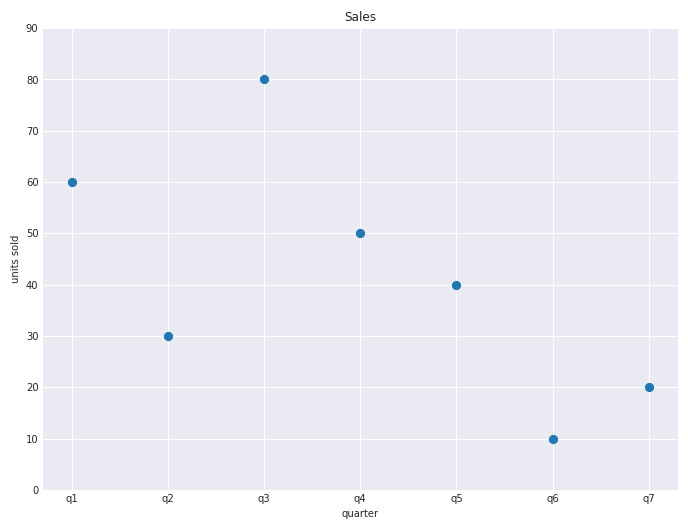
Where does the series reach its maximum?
q3
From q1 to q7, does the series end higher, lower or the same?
lower
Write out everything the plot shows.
Title: Sales
x-axis: quarter, ticks q1 q2 q3 q4 q5 q6 q7
y-axis: units sold, ticks 0 10 20 30 40 50 60 70 80 90
Values:
60 30 80 50 40 10 20
